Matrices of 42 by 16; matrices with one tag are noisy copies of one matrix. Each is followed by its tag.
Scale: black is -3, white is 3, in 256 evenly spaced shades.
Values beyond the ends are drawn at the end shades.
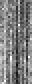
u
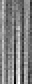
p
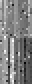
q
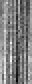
u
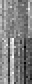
q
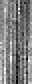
u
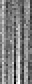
p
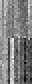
q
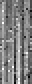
p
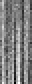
p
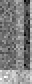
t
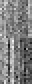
q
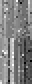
q
